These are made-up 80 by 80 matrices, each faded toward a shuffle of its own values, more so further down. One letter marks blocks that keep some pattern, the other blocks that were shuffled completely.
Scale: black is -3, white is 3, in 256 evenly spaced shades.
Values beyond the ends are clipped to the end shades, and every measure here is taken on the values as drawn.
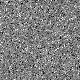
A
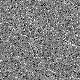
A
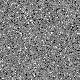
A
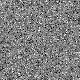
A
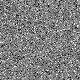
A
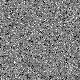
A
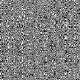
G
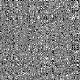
G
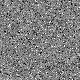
A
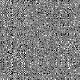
G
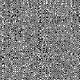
G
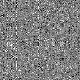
G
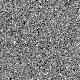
A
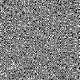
G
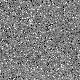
A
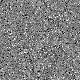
A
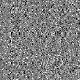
G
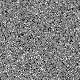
A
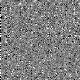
G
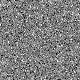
A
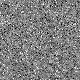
A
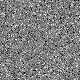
A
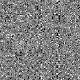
G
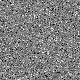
A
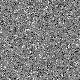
A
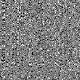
G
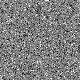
A
